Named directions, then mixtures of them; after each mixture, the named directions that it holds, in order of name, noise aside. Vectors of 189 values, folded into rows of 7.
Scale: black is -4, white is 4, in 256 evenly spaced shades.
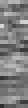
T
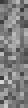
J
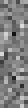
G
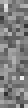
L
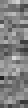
J, T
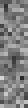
L, T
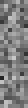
J, L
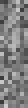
J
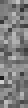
J, T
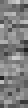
J, T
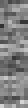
T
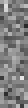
L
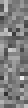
G, L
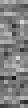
G, T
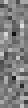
G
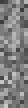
J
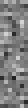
G, T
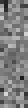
J, L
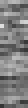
T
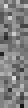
G, L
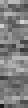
T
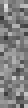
G, L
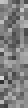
J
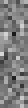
G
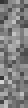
J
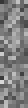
J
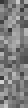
J
